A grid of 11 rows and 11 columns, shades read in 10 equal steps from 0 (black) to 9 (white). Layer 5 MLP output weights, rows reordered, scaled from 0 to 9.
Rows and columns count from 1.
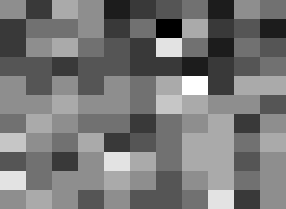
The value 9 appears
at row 5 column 8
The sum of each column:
49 47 50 48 44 37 44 56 45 41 47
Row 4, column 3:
2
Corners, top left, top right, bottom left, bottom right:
5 4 5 5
